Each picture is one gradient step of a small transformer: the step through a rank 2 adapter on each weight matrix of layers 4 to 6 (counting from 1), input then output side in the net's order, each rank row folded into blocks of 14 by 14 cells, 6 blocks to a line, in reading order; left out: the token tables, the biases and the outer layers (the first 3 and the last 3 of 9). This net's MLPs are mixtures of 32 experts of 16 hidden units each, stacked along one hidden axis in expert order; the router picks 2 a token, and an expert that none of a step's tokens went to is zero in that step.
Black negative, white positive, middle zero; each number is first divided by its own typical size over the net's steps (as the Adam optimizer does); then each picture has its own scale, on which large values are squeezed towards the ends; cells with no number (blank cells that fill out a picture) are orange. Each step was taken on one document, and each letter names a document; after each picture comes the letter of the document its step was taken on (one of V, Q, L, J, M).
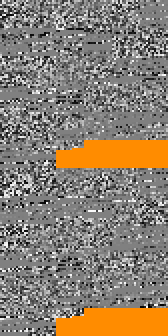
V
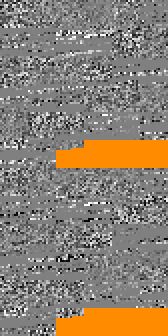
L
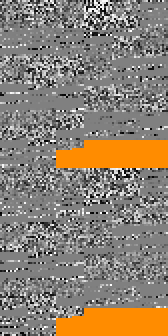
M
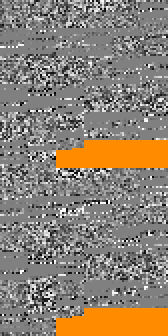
M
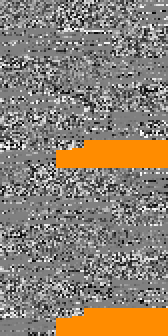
V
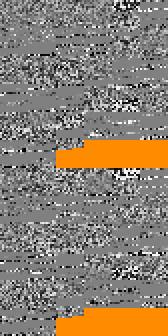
M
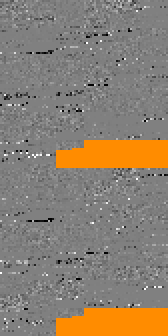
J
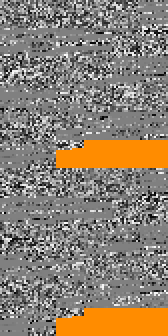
V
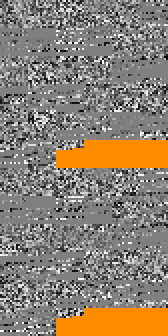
V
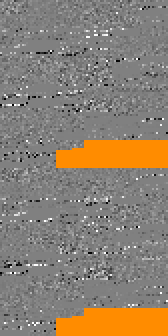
J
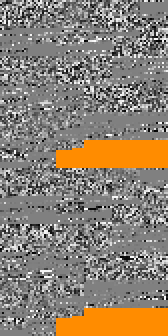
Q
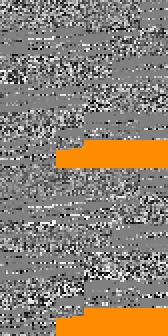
M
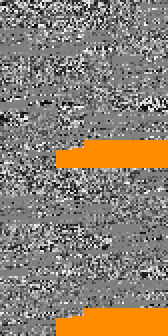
Q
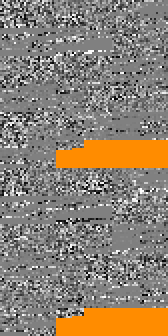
L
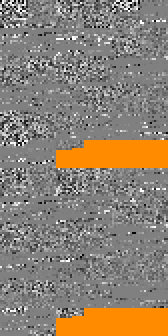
L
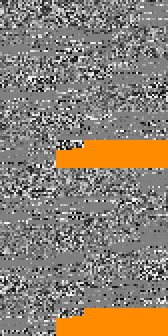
V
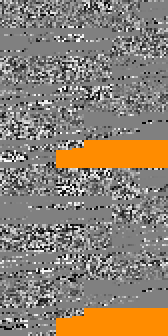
Q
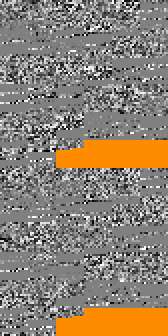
M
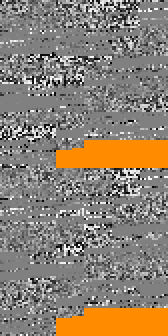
M
